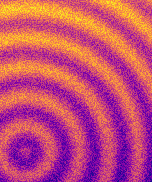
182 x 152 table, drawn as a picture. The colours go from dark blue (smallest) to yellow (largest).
Slope: up to the top. Rings: centred on the bottom left. Histogram: bell-shaped. Average level on the scale: 50%.
